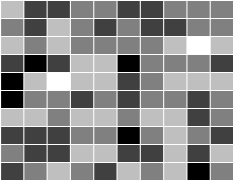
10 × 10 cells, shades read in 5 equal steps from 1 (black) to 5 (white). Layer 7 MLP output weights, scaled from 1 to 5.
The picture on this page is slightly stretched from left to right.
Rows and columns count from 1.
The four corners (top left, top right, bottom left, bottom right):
4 3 2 3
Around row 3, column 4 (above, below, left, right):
3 4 4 3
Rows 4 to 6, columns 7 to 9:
3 3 3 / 3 4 4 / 3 3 2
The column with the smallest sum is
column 6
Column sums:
26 26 31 33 32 23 28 35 28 31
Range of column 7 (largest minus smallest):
2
